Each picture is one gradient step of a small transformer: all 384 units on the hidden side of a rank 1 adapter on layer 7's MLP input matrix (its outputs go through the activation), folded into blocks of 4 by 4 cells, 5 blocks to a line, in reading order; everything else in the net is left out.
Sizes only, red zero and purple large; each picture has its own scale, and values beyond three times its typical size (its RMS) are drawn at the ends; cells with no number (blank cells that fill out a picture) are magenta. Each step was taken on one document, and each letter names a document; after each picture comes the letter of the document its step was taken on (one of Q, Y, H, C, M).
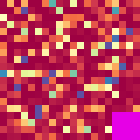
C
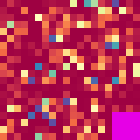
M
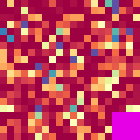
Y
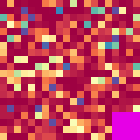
Y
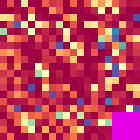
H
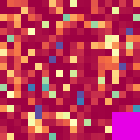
H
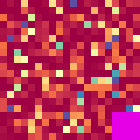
Y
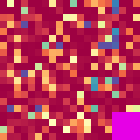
Y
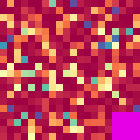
C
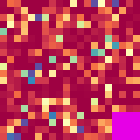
M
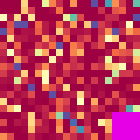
H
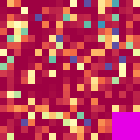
M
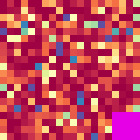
H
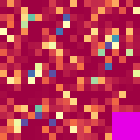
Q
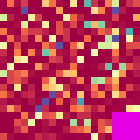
Y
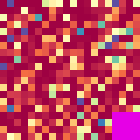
H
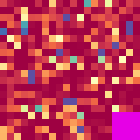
M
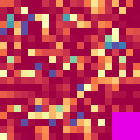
Q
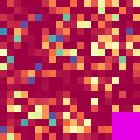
M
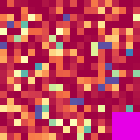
Y
